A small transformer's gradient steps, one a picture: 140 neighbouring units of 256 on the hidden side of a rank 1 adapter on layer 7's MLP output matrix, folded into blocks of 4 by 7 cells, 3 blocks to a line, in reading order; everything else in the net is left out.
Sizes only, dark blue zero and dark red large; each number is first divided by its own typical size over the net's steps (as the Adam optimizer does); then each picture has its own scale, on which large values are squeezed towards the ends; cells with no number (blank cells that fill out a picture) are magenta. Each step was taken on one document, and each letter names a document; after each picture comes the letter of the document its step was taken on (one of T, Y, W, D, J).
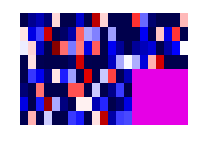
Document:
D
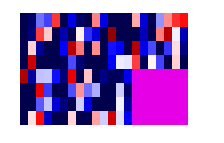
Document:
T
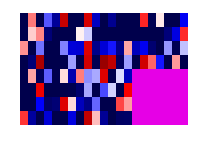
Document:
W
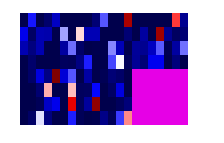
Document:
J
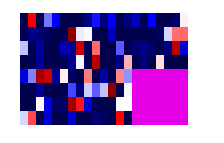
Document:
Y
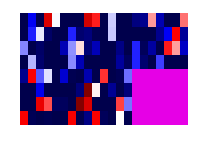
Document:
Y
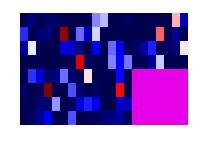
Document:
J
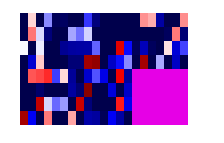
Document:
W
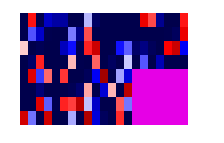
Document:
W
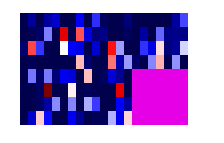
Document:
J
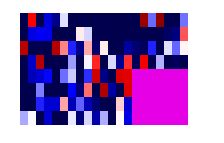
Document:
W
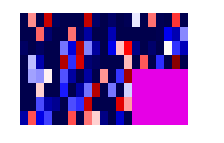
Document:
Y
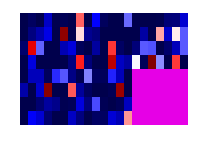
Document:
J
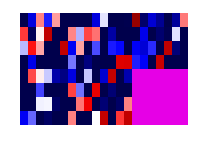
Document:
T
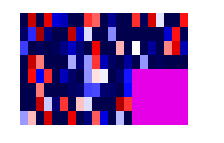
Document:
Y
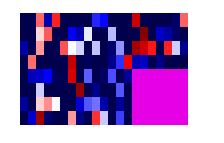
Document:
T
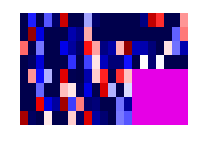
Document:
W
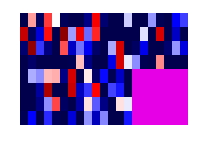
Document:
D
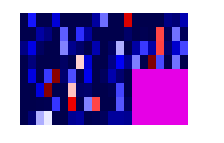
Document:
J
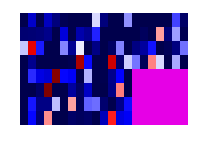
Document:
J
